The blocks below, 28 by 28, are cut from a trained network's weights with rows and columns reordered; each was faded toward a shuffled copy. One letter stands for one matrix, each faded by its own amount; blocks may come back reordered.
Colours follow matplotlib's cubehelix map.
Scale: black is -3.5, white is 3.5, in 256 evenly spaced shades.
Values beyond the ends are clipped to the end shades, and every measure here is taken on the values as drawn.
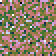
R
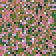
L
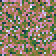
L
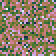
L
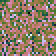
R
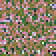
L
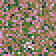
L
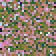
L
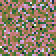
R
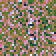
R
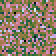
L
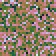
R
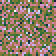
R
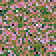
L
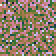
L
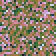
R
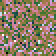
R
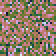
R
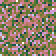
L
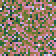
L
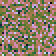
R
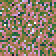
L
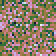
L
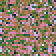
R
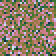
R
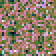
R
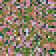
R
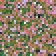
L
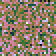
R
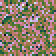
R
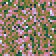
R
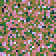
L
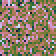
R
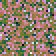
R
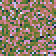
R
